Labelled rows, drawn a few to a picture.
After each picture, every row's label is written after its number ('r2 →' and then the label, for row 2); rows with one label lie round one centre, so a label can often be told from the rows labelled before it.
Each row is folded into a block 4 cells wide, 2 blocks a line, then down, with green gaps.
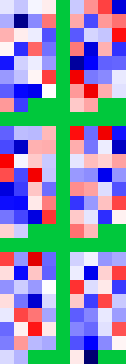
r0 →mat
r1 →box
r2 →mat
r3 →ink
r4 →ink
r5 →mat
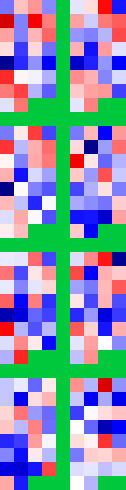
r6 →box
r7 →box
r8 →box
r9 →mat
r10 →box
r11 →box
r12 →mat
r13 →ink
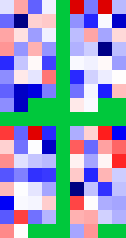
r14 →mat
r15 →ink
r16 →ink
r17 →box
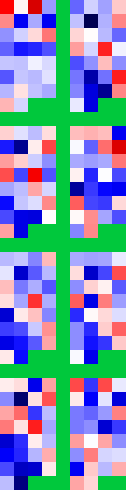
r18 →ink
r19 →mat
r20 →mat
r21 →box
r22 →mat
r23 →mat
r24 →mat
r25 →ink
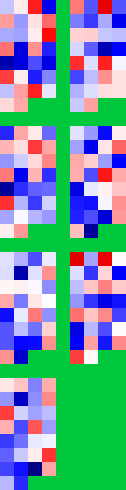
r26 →box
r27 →ink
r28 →box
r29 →mat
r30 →mat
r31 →ink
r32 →mat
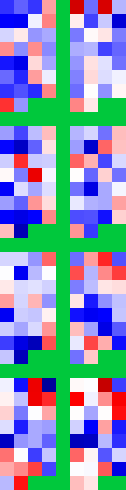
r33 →mat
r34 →ink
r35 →mat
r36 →mat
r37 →mat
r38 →box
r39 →box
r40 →box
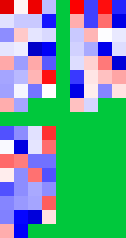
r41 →ink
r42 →ink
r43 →mat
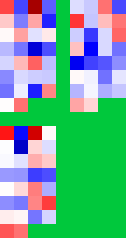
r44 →ink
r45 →box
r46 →ink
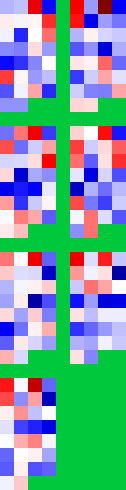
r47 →box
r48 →ink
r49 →box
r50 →box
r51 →ink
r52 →ink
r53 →ink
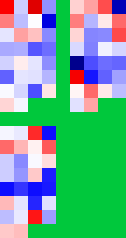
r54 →ink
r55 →box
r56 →box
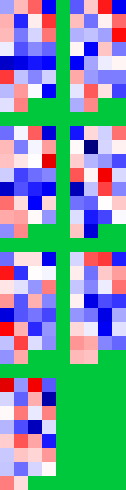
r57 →box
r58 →box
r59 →box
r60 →mat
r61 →box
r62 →box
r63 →ink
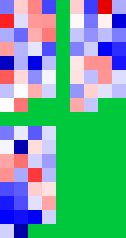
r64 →box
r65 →ink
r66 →mat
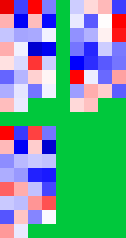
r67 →ink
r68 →box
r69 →ink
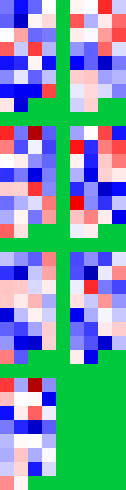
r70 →mat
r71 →box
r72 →ink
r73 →box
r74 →mat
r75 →mat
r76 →ink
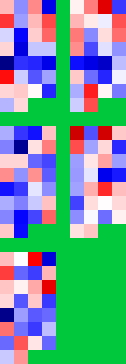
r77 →box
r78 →box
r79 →mat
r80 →ink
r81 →box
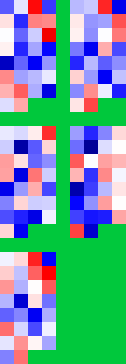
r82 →box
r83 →box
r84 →mat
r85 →mat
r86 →box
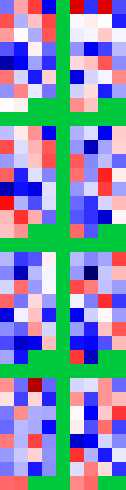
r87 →box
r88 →ink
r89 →box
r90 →mat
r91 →mat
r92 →mat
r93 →ink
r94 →box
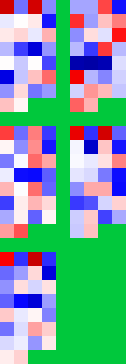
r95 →ink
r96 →box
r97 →ink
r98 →ink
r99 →ink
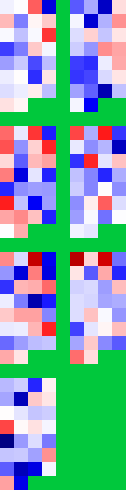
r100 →box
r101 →mat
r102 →box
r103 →ink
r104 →ink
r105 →ink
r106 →mat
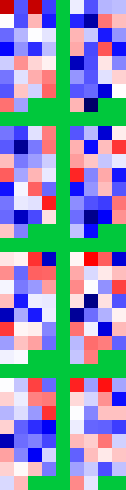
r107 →ink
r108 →mat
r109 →mat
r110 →mat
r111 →box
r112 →box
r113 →box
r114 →ink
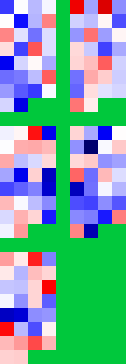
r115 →mat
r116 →ink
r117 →box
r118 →mat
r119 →box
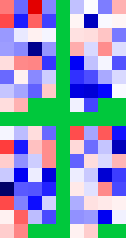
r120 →ink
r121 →mat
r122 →box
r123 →ink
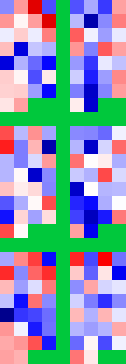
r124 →box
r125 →mat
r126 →ink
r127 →mat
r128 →box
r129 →ink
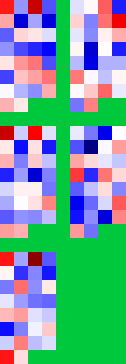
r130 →ink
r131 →box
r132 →ink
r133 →mat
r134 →ink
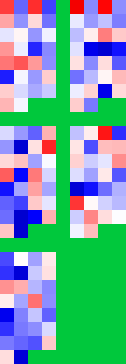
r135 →ink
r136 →ink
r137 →mat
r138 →box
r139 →mat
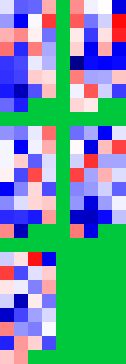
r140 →mat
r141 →box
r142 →mat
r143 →mat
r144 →box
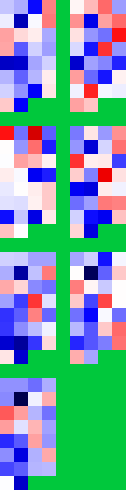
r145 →mat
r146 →box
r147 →ink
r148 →mat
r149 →mat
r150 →mat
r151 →mat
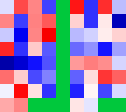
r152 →box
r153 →ink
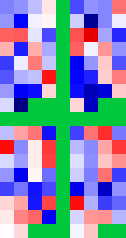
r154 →mat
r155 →mat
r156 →box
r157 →box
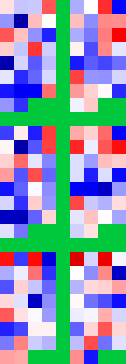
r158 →mat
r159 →box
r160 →mat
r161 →box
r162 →ink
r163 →ink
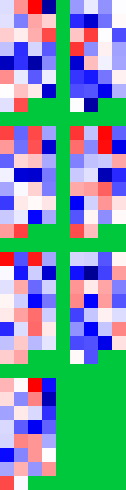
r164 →box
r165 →mat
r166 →ink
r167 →ink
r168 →ink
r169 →mat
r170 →ink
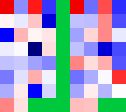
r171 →ink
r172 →ink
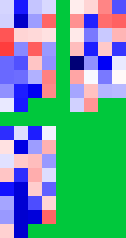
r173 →mat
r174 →box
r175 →mat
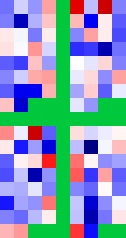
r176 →mat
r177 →ink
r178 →ink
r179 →mat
